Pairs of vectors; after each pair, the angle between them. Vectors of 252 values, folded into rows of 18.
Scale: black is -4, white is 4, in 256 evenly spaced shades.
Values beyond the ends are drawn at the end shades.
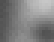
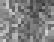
partly opposed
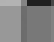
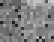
partly opposed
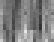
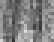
nearly parallel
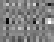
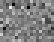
partly opposed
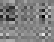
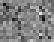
partly aligned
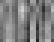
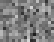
partly opposed
